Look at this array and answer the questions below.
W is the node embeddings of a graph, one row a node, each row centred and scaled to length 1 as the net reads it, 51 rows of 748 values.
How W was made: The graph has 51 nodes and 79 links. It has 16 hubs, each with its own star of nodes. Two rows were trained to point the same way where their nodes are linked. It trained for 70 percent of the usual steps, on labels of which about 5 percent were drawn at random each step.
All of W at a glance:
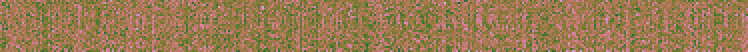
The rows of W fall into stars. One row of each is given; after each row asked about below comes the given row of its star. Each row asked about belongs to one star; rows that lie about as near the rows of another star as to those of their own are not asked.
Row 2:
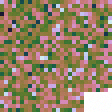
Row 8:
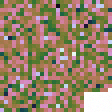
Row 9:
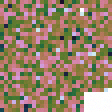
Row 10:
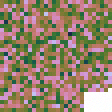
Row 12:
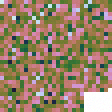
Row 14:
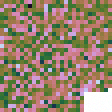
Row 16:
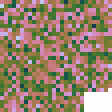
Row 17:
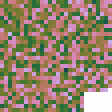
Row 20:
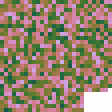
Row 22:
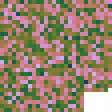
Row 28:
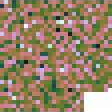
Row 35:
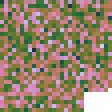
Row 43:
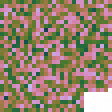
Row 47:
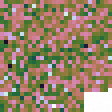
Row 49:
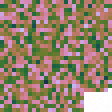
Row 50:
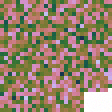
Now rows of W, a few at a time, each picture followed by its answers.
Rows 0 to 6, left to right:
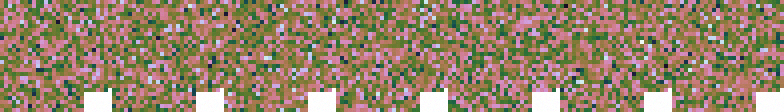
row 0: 22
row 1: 2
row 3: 12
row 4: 47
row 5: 49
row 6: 12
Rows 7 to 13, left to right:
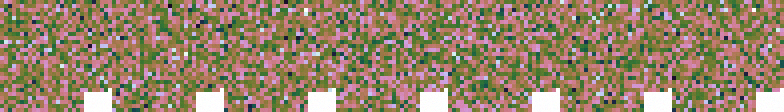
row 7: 9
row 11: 20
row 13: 8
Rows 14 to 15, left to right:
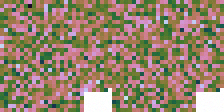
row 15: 14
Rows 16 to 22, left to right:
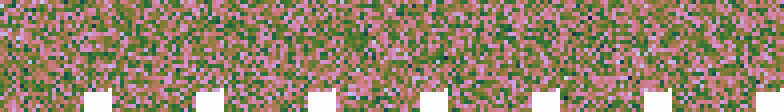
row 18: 9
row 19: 35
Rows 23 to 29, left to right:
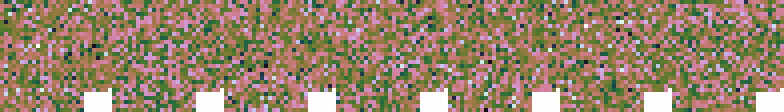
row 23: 9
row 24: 28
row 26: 28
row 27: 12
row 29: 43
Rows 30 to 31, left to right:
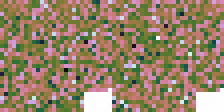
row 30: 17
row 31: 49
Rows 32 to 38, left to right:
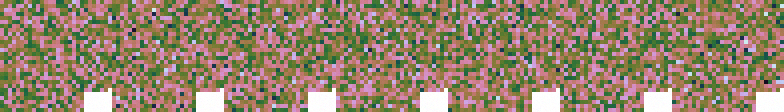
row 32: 8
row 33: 50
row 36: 35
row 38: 10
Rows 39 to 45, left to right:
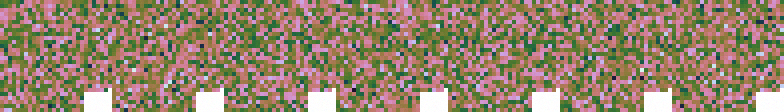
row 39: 16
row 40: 17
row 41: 2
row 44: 47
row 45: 43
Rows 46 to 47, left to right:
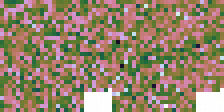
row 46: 16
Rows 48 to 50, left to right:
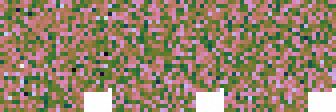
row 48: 28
